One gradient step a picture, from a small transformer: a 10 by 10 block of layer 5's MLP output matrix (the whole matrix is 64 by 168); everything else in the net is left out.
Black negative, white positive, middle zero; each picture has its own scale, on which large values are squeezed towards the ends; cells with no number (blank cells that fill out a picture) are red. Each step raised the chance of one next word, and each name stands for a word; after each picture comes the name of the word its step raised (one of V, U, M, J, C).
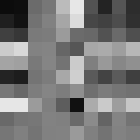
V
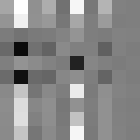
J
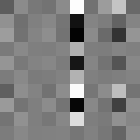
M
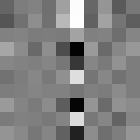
V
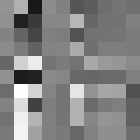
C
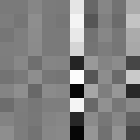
C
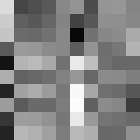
C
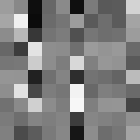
V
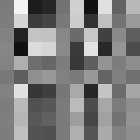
J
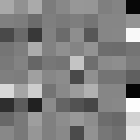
M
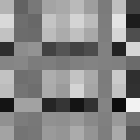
V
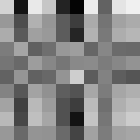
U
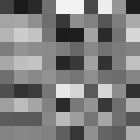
M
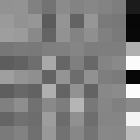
C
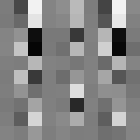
J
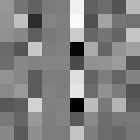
V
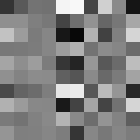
M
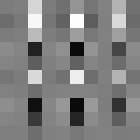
V
